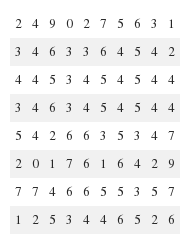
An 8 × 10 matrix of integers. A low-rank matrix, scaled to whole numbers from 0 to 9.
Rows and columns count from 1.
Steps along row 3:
same up down up up down up down same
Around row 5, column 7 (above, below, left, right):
4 6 3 3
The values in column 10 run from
1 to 9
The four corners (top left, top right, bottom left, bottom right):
2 1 1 6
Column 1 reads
2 3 4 3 5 2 7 1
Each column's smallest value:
1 0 1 0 2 1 4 3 2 1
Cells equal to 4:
21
